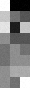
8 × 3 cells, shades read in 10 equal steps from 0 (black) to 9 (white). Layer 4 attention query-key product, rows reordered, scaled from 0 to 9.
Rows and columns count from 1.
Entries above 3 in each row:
1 2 2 1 3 3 3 3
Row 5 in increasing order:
4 4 5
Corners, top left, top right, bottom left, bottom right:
9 0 5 9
